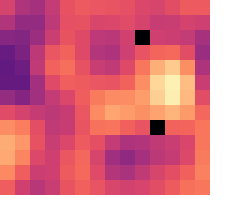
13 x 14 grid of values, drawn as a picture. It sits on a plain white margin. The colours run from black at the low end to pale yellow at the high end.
Lone odd cells: 2, each lower than its neighbours. Roughest part: middle right. Grain: blotchy. Ninth with the highest average: middle right. Mirror symmetry: none.
